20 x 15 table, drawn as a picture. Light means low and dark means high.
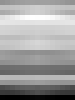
There are no lone odd cells. It is mirror symmetric from left to right. Streaks run across, left to right. The field climbs toward the bottom.
